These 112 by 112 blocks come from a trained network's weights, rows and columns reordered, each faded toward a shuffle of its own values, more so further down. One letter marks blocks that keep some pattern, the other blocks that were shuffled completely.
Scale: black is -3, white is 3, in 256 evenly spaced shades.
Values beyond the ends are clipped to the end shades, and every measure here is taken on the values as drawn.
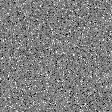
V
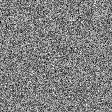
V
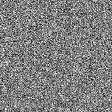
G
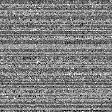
G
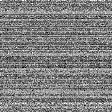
G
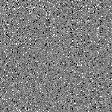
G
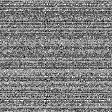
G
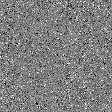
G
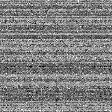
G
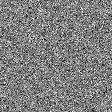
V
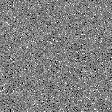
G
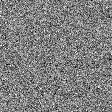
V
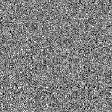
G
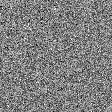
V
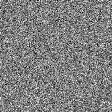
G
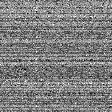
G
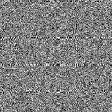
G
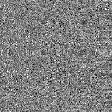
G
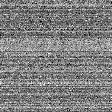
G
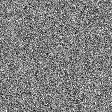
V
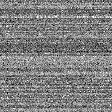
G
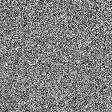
G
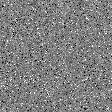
V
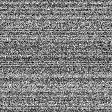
G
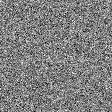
V
